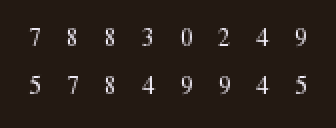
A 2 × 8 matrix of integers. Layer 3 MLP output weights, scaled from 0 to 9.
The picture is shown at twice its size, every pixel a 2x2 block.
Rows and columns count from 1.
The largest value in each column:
7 8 8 4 9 9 4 9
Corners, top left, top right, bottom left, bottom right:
7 9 5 5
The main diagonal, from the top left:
7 7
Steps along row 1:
up same down down up up up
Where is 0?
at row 1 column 5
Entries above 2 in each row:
6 8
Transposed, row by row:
7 5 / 8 7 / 8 8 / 3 4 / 0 9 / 2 9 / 4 4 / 9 5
